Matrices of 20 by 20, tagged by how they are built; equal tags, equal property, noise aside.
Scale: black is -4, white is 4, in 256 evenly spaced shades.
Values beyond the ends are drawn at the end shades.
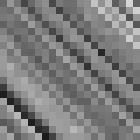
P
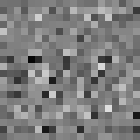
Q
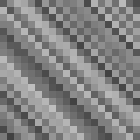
P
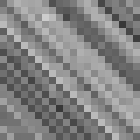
P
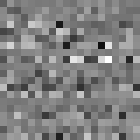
Q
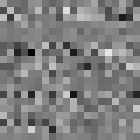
Q
